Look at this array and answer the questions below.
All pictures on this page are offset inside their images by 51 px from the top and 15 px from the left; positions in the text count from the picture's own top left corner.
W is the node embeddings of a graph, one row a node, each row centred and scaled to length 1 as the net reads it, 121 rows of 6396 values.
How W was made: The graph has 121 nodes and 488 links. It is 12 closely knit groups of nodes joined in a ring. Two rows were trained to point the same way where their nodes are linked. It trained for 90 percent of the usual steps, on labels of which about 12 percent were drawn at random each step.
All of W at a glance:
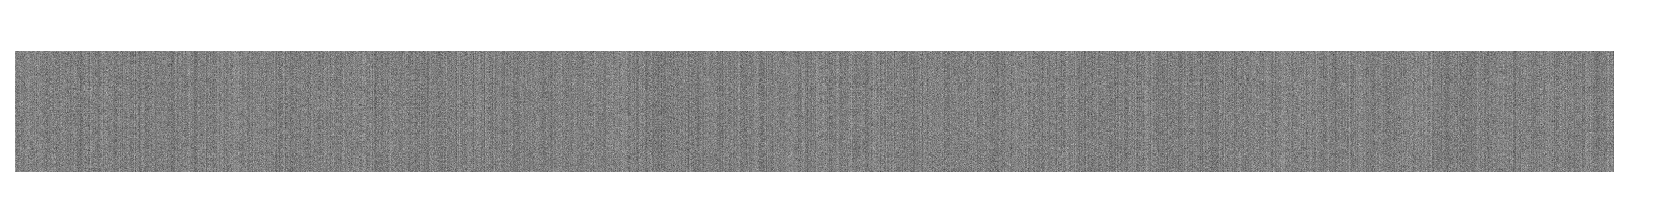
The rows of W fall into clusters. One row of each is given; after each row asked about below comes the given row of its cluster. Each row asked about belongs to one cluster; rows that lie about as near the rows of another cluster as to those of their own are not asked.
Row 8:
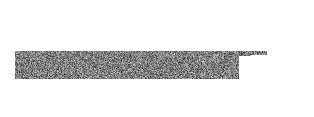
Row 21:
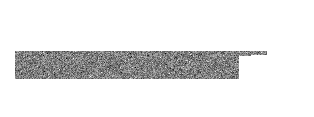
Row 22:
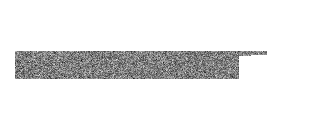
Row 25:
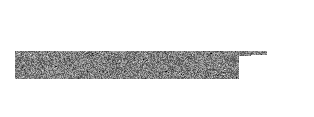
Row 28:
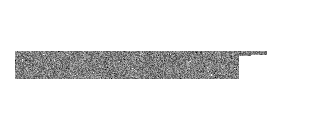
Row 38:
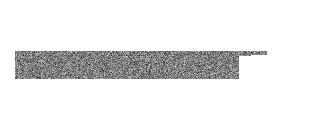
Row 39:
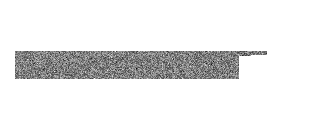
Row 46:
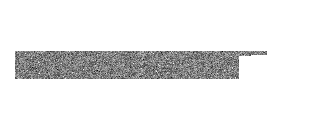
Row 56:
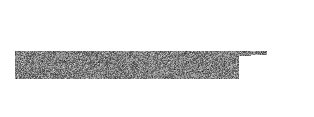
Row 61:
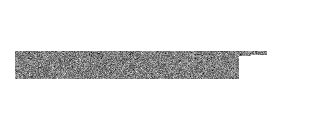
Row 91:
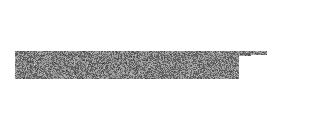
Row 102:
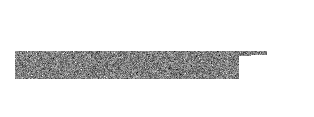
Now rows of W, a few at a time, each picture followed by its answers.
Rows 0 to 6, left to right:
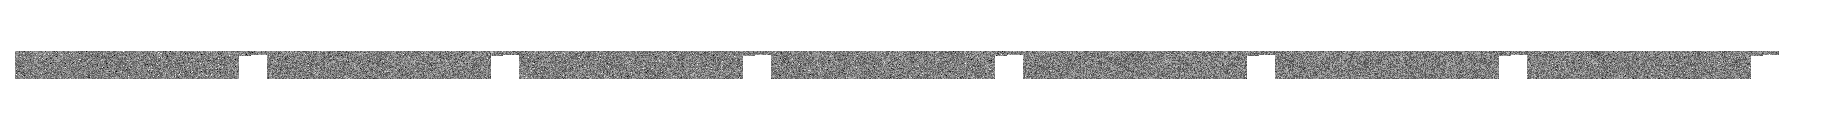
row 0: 22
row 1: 46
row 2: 38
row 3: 56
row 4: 46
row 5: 28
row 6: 21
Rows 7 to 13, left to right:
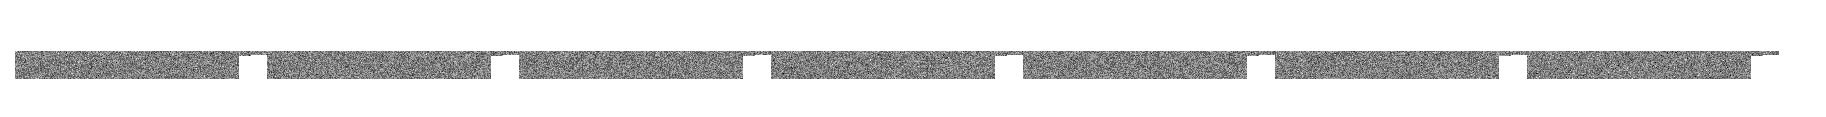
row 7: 61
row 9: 28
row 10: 46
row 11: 28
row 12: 38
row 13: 39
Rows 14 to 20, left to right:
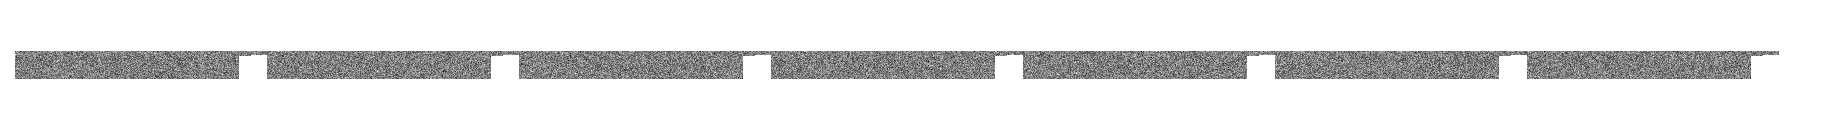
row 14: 25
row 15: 56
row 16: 8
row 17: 102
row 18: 21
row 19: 39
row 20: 8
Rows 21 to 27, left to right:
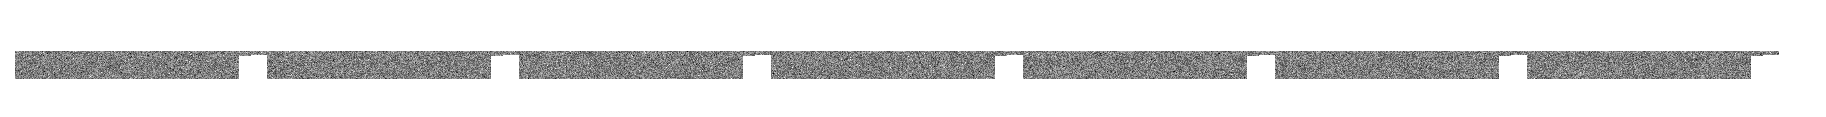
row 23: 21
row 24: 39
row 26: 102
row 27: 25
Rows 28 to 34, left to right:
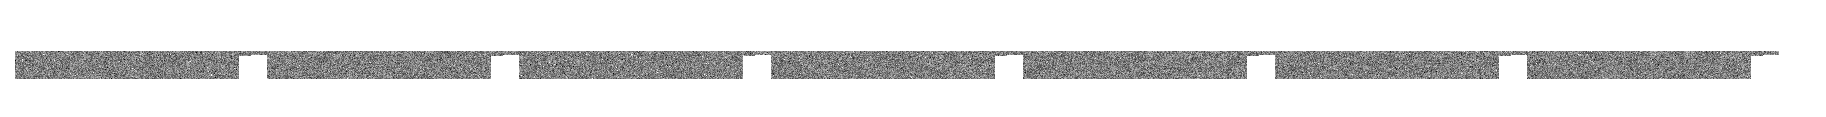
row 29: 28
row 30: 91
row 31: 102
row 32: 46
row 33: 46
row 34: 56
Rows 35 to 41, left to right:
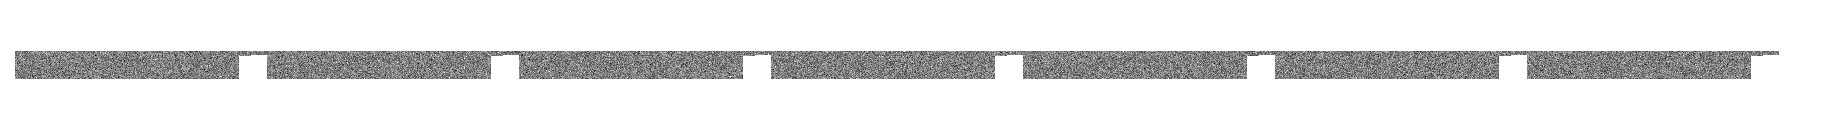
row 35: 39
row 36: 39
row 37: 38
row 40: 56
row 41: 102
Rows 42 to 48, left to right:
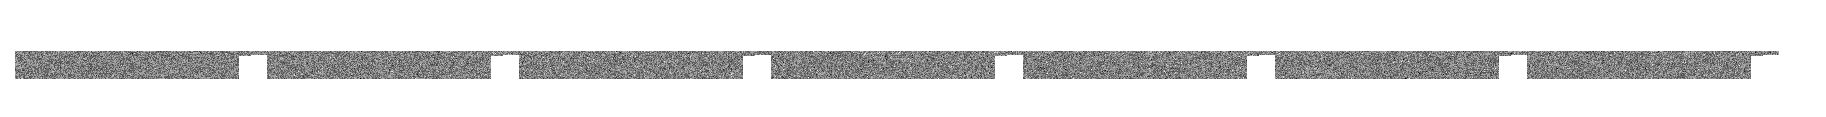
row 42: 61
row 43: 21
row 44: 39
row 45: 38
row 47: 25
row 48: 56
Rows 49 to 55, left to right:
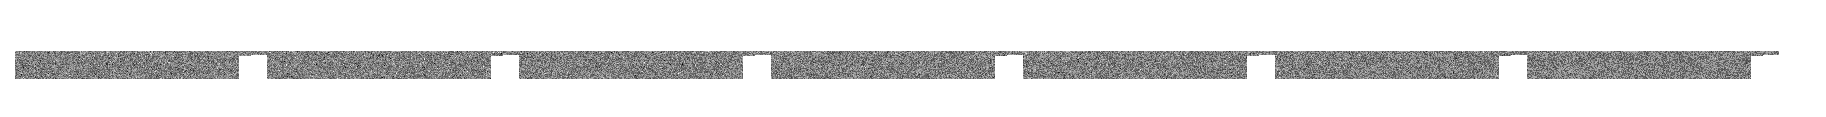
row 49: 102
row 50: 91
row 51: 8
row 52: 56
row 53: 22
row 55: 25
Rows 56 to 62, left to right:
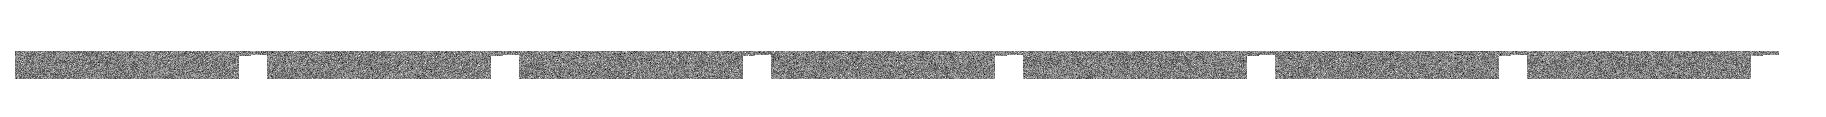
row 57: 56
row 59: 8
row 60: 25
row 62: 22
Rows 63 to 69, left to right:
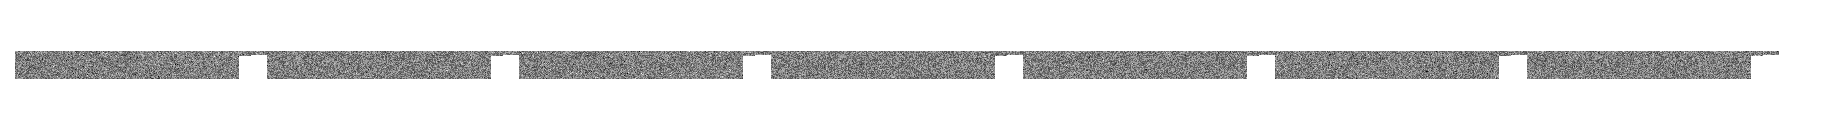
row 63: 46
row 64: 91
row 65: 38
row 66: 28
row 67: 38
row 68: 39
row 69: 28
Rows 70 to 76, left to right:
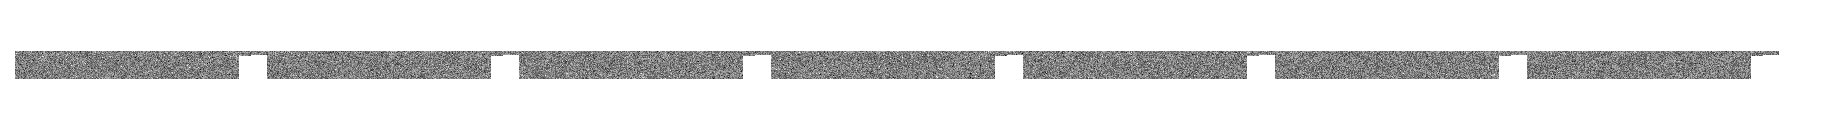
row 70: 21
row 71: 56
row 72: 38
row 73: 25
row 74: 38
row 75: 22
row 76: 46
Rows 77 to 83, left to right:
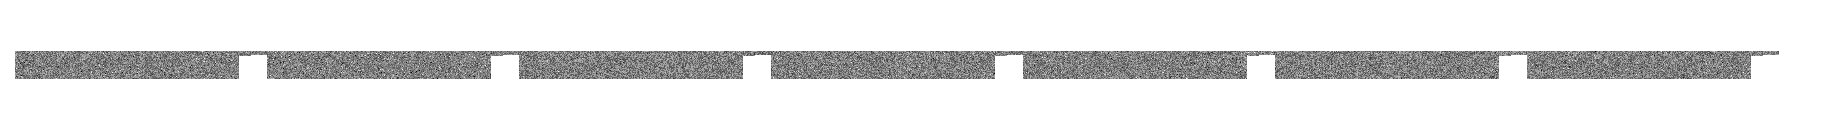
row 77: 28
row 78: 8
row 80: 39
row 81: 21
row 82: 21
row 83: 28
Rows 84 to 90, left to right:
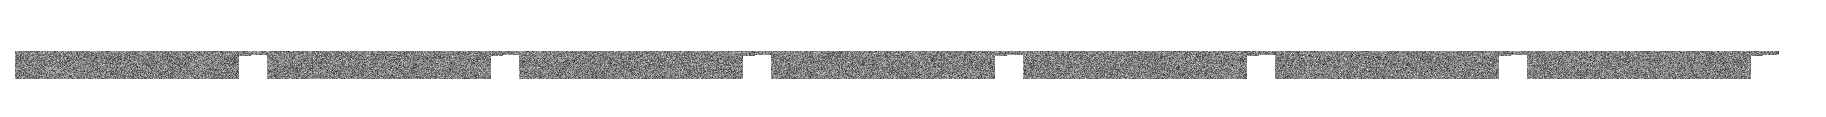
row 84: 25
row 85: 61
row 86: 22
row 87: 38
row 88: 102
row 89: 25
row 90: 39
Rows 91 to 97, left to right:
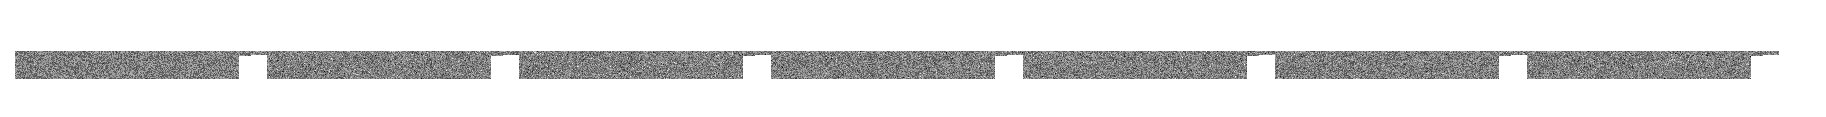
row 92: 39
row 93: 46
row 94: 25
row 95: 39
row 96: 46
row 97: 46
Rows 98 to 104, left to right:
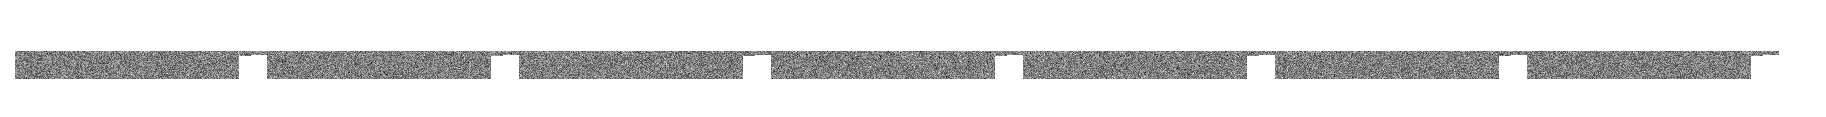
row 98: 91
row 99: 38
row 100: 39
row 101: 8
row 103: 102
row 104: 61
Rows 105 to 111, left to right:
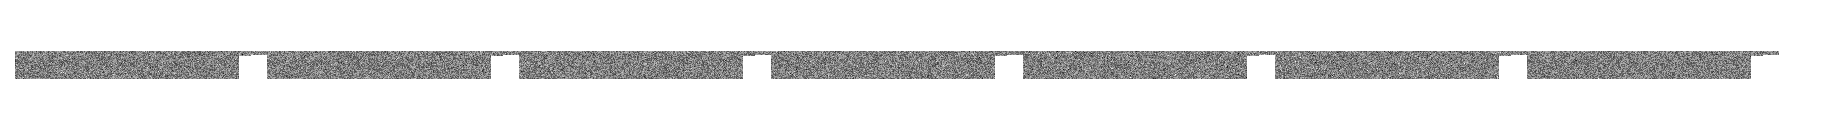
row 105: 22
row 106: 22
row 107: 91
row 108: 28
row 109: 38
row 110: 61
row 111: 22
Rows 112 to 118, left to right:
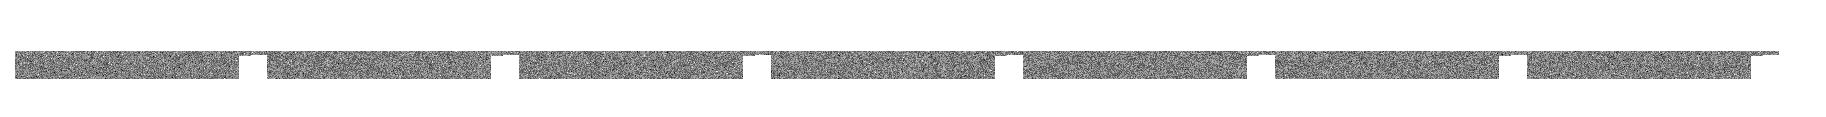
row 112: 28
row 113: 8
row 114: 21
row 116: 61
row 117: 22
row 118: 8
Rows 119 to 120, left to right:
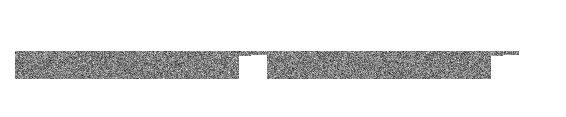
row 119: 22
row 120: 38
